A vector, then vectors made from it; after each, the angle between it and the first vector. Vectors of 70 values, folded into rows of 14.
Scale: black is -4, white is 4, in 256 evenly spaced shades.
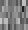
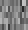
nearly parallel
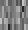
nearly parallel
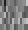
orthogonal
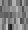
partly aligned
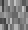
partly opposed
